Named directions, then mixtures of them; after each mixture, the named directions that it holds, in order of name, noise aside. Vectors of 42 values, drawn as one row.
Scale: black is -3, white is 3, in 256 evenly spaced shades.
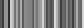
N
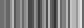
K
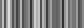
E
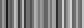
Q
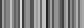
E, K, N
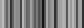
E, N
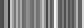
N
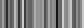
Q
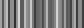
E, Q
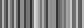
E, Q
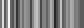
E, N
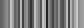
E, K, N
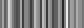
E, K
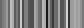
E, K, N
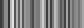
K, N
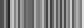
K, N, Q
